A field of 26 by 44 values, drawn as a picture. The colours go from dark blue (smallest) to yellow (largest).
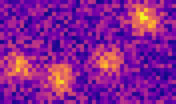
Slope: none. Bumps: four. Seam: none. Average level on the scale: 30%. Ninth with the highest average: top right. Mirror symmetry: none.
